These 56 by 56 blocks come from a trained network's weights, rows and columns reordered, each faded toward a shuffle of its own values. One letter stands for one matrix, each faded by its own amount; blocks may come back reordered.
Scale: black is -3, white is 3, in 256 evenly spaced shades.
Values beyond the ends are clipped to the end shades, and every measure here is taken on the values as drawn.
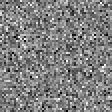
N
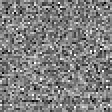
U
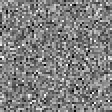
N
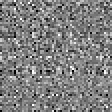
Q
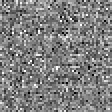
U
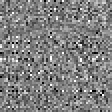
Q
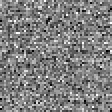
U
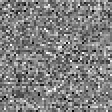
U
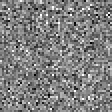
N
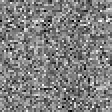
N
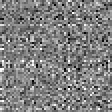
Q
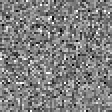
N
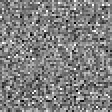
U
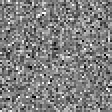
N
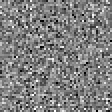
N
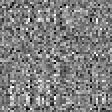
Q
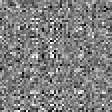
Q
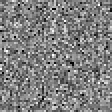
N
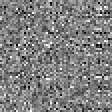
Q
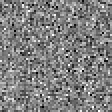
N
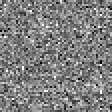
U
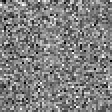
N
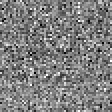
U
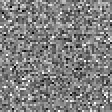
U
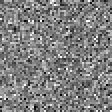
N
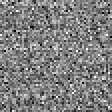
U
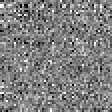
Q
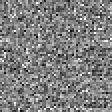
U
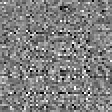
Q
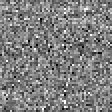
U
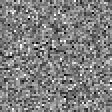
U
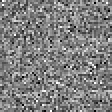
U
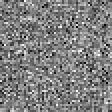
N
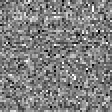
U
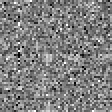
U
